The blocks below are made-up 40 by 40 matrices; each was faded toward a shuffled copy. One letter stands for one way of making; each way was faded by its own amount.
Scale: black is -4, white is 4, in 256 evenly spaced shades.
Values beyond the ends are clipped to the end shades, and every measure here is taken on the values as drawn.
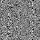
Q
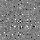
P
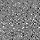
P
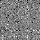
P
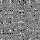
P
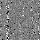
Q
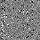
Q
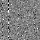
Q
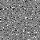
P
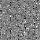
Q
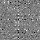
P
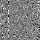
Q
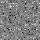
P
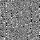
Q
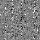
Q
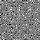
P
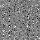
Q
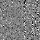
Q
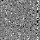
Q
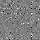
P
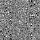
Q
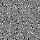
P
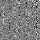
Q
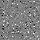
P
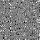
P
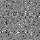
P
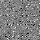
P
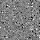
P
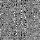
Q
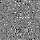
P
